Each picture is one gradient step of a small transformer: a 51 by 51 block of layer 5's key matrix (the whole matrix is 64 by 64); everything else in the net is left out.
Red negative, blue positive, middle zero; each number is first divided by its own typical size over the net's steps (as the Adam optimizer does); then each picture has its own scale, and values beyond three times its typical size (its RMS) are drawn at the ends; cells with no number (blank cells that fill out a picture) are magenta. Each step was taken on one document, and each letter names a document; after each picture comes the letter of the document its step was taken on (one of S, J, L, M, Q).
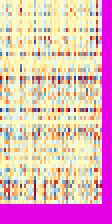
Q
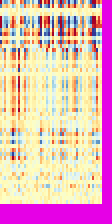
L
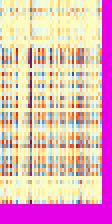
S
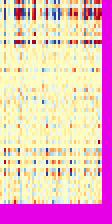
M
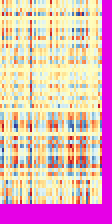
S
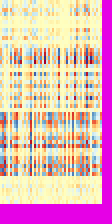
S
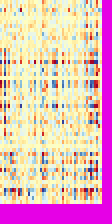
M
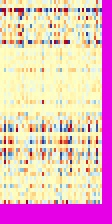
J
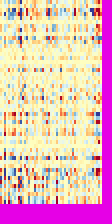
M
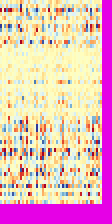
J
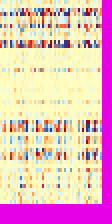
J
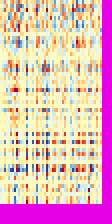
L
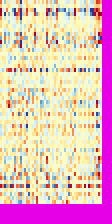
M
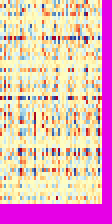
M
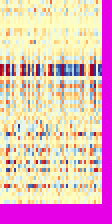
Q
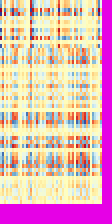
S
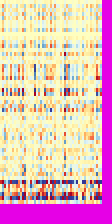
Q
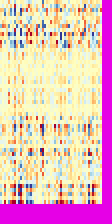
J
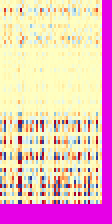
J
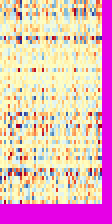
M
